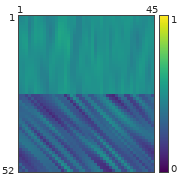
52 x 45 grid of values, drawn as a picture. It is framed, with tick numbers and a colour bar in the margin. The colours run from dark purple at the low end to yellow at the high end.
It is made of 2 by 1 panels. Panel 1,1: middling, streaked downward, faint in contrast. Panel 2,1: low, slanting down to the right.
